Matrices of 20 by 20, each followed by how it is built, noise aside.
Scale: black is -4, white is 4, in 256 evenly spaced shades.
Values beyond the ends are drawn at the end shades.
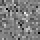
noise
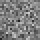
noise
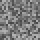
noise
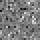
noise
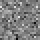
noise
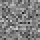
noise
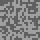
noise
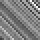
Toeplitz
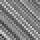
Toeplitz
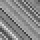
Toeplitz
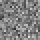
noise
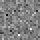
noise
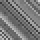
Toeplitz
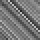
Toeplitz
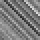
Toeplitz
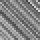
Toeplitz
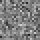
noise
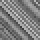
Toeplitz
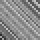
Toeplitz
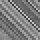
Toeplitz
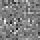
noise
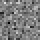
noise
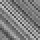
Toeplitz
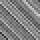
Toeplitz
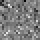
noise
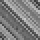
Toeplitz
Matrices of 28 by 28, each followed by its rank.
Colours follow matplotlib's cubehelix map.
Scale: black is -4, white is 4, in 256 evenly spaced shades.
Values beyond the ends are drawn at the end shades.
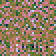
five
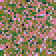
full rank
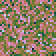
full rank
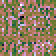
five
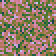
full rank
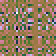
three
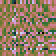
three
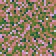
full rank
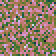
full rank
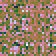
five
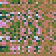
three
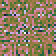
five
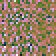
five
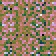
five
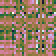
three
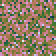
full rank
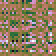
three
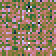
five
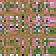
three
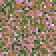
full rank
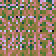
three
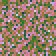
full rank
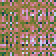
three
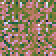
five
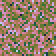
full rank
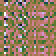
three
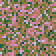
full rank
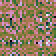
five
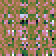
three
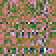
five
